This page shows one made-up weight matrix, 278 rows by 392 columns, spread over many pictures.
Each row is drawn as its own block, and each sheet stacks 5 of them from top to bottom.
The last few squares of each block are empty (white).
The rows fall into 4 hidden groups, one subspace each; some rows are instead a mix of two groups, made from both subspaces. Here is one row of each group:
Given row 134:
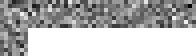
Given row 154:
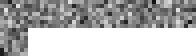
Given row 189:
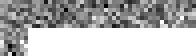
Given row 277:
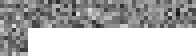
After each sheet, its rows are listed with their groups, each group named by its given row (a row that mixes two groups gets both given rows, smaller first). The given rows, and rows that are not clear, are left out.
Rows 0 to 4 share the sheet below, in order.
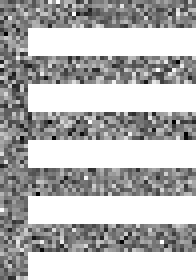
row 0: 277
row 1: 134
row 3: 189
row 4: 277
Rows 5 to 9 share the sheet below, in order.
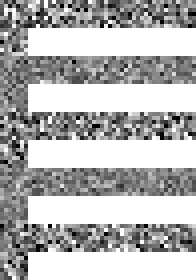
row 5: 189
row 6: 277
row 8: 277
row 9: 189
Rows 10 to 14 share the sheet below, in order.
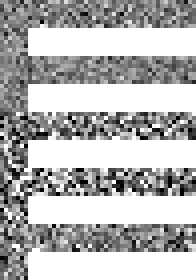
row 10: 277
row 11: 154
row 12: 134 and 189
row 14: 134 and 189
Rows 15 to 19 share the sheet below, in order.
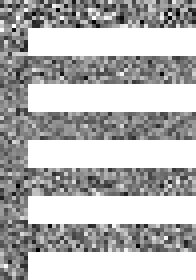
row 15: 277
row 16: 277
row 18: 277
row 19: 189
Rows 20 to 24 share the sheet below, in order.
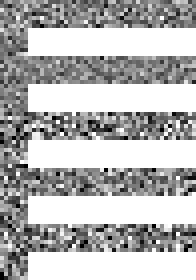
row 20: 277
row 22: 277
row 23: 154
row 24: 154
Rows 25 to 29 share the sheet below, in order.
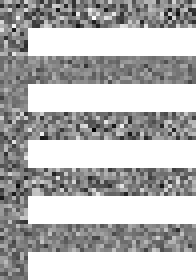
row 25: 277
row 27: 277
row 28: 277
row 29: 134
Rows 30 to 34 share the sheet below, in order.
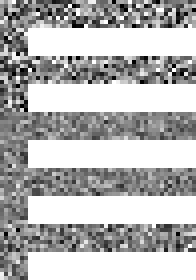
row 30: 189 and 277
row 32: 189 and 277
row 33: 277
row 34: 154
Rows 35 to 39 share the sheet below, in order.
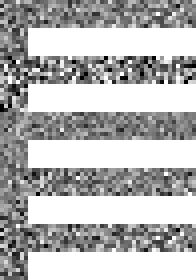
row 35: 134
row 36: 154
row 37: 277
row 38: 134 and 189
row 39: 134
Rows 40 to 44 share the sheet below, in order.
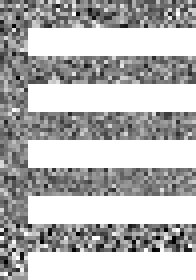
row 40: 277
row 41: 189
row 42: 154
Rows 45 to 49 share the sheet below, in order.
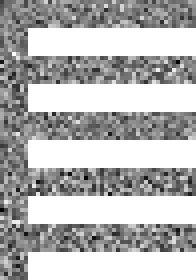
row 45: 189
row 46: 134
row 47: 189
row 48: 189
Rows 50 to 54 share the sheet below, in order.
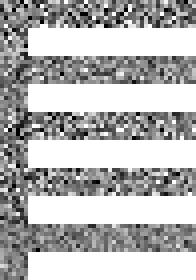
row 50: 277
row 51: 277
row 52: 277
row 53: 134 and 189
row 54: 189
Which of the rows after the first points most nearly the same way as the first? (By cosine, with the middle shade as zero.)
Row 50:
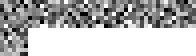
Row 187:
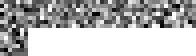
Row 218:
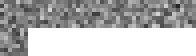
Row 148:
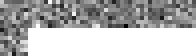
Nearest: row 148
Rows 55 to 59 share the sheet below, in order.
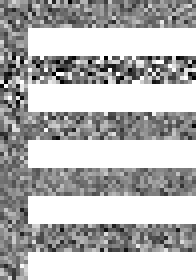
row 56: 154
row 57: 189
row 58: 189
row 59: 189
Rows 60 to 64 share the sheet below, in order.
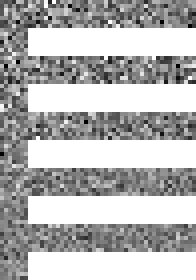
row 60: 189
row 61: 154
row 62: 189
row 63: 277
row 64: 277
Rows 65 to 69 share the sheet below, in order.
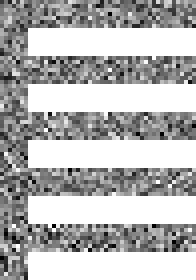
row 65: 154
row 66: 154 and 189
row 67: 189
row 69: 134 and 189
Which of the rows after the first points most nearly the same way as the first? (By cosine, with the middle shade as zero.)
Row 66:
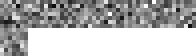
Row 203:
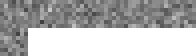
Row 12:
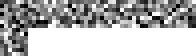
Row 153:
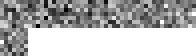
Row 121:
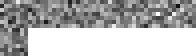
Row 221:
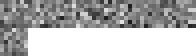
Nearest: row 221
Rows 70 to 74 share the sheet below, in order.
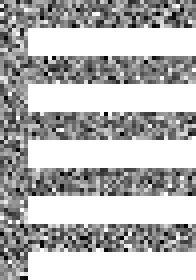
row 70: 134
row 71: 189
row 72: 154
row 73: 189
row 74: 277
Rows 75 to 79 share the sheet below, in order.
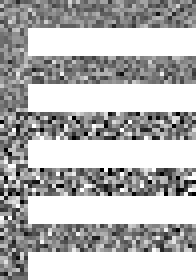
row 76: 277
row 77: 134 and 277
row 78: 154
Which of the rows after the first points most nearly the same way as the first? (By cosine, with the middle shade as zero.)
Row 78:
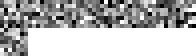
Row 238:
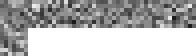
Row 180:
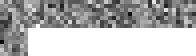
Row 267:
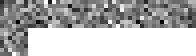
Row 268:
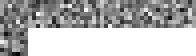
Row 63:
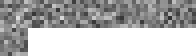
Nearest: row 180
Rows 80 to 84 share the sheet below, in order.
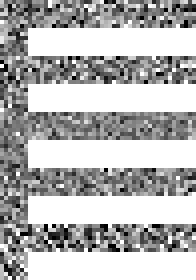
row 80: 154
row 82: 189
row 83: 154
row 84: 189
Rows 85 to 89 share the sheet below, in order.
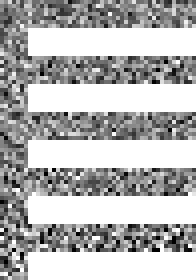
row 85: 154
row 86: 134
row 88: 189
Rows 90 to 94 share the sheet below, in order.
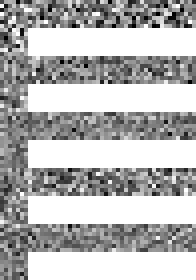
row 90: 134
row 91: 189
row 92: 154
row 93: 154
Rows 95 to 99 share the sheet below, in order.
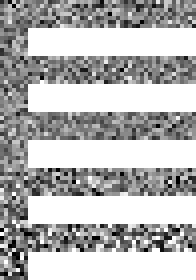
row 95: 154
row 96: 277
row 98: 277
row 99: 134
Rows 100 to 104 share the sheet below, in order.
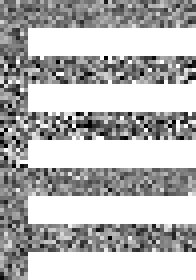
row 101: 154
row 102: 277
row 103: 189
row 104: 154
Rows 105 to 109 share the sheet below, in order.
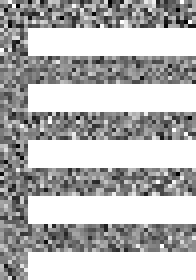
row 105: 154
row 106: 154 and 277
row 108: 134
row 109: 189
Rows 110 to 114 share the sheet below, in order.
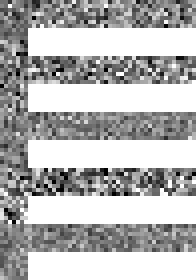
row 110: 189 and 277
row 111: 154 and 277
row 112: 189
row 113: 189
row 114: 154
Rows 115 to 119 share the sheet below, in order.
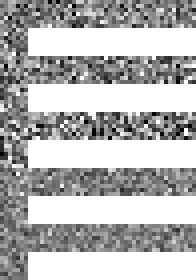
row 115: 277
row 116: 154
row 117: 189
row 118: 154 and 277
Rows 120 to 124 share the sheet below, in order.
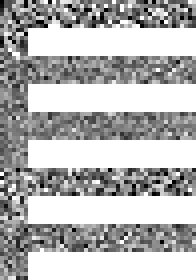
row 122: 154
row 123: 134
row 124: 277
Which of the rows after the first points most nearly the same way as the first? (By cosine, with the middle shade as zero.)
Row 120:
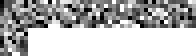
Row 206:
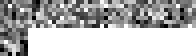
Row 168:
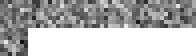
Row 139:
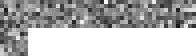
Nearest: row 168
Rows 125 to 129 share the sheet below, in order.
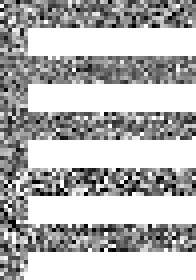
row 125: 134
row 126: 277
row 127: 154
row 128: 277
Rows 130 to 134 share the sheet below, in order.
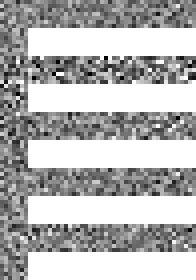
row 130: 134
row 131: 154
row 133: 134
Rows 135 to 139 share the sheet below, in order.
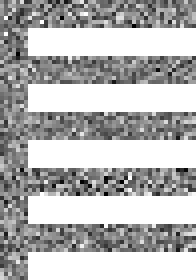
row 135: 277
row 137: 154
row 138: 154 and 277
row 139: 154
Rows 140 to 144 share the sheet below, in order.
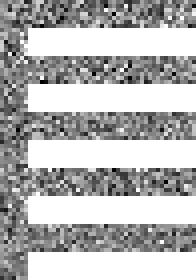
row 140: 189 and 277
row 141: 277
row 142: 277
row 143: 189
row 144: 154 and 277
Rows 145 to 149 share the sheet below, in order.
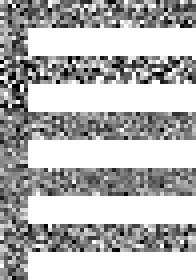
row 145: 154
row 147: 277
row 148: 189 and 277
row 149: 154 and 189
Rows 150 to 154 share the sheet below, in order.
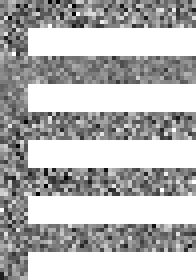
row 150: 277
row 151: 189
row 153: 189
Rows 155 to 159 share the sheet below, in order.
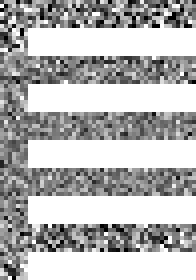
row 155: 134
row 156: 154 and 189
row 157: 154
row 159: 189
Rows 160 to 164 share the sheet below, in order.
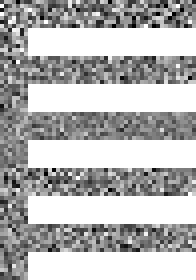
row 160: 134
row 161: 154
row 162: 277
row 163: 189
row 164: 154 and 189
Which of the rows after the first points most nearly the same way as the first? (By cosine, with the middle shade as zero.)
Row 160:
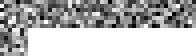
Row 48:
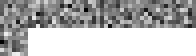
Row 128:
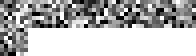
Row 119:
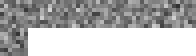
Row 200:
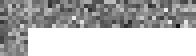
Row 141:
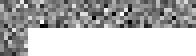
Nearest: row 200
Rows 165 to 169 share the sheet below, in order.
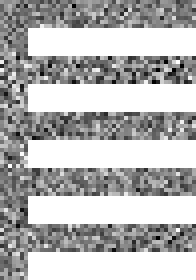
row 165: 277
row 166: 134
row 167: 189
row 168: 189
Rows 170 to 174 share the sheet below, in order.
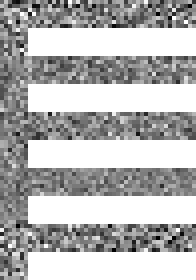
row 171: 154
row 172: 189
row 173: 277
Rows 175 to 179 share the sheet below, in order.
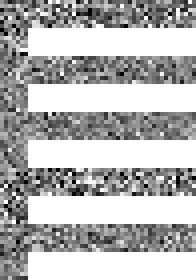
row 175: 277
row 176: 277
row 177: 189
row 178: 277
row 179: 277
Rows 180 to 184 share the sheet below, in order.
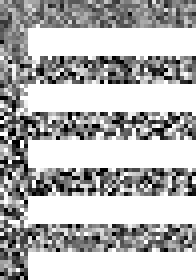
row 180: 154 and 189
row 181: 189
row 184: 134 and 189
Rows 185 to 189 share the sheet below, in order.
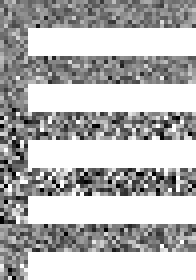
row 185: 154 and 189
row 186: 189
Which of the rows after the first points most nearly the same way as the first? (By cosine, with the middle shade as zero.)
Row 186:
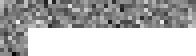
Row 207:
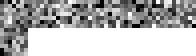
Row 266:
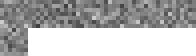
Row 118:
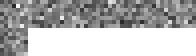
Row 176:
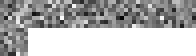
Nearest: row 266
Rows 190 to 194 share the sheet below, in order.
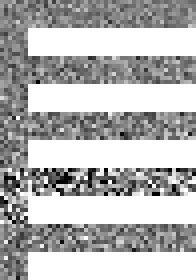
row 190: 189
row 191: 189
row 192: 154
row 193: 154 and 189
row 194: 277
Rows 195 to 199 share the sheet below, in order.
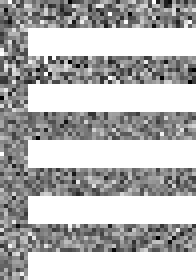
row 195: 154
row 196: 189
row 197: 189
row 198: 277
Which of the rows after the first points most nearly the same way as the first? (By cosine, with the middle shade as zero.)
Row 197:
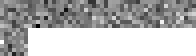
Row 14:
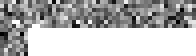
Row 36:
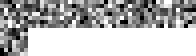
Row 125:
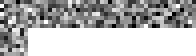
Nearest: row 36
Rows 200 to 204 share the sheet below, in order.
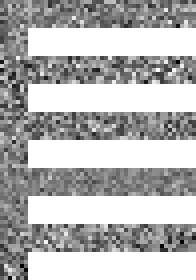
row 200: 154
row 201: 134
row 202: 277
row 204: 189
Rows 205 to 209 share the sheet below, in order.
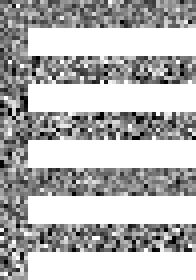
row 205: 154
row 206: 189
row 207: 154
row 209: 134
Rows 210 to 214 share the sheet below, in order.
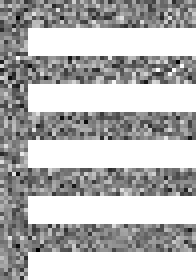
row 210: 277
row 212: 189
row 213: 154
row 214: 134 and 189
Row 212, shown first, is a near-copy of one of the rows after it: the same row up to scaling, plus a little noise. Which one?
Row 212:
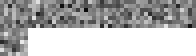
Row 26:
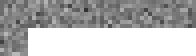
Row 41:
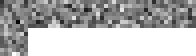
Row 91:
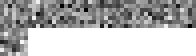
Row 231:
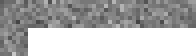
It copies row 91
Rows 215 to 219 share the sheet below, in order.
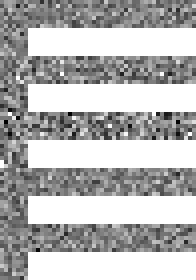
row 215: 154 and 277
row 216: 189 and 277
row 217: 154
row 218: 134
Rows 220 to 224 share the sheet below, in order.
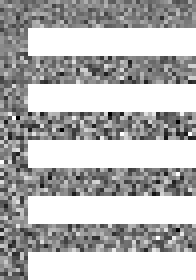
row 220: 277
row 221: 154 and 277
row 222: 154
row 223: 134
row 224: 134
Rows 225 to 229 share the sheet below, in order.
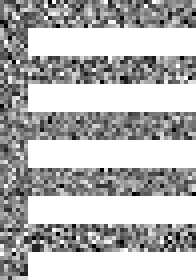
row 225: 189
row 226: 154
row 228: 154 and 277
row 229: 277
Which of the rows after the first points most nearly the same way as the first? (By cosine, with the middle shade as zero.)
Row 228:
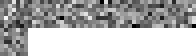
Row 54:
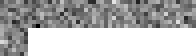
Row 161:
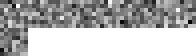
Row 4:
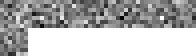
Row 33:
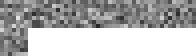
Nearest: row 54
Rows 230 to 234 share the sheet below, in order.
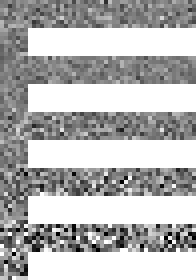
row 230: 154 and 277
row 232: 277
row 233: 277
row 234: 277
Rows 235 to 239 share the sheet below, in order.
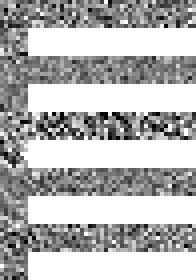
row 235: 154 and 277
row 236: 154
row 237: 189
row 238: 134 and 189
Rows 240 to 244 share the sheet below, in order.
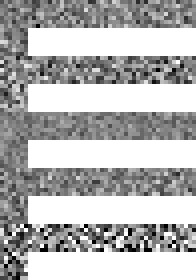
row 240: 189
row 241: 134
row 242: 154
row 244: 277
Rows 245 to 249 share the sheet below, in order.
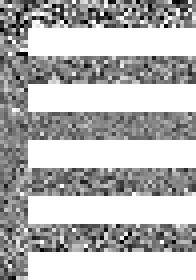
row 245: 277
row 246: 189
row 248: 154 and 277
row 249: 277
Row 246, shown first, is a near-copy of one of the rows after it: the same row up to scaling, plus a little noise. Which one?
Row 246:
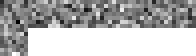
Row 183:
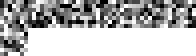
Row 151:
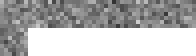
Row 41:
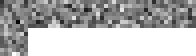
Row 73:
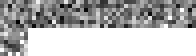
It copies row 41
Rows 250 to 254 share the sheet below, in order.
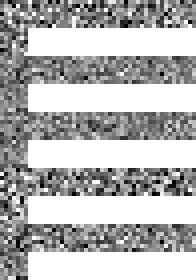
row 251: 277
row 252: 277
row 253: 134
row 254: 277
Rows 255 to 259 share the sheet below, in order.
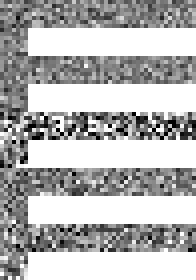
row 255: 277
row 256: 189
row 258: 277
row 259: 189
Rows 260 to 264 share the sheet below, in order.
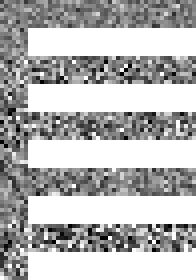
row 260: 134 and 189
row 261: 277
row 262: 154 and 277
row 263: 189
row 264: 154
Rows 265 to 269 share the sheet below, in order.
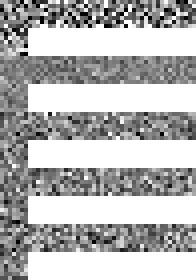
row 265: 277
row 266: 189 and 277
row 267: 189
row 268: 189
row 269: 277
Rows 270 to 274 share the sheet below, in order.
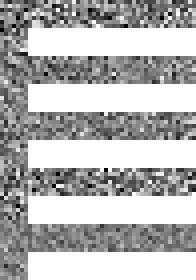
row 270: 277
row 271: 134 and 189
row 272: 154
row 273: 154
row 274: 154 and 189
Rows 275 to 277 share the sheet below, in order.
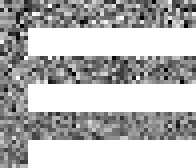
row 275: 154 and 277
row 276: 189 and 277
